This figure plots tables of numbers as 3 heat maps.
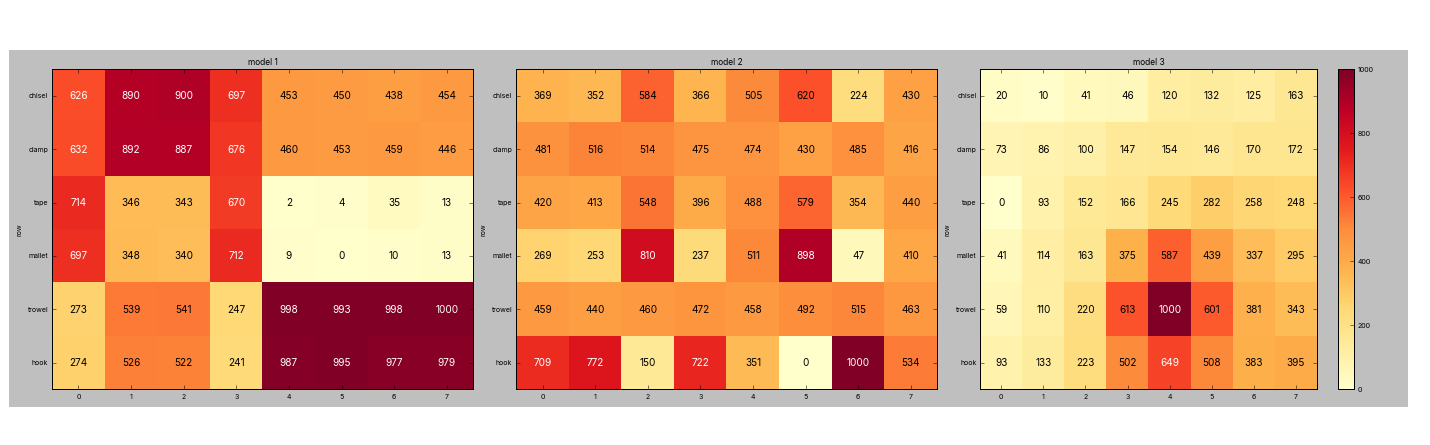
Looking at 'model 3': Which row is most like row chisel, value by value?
clamp
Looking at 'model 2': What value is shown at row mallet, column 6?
47
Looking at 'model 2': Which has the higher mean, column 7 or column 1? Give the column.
1
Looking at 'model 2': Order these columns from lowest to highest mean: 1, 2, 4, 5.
1, 4, 5, 2
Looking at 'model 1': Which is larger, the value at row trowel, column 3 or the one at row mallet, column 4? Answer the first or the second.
the first
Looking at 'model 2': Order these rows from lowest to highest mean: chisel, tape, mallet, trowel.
mallet, chisel, tape, trowel
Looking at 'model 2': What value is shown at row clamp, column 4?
474
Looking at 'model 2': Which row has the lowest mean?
mallet
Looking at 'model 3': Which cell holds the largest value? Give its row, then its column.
trowel, 4
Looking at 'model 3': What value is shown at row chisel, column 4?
120
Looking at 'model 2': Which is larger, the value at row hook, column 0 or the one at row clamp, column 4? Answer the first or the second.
the first
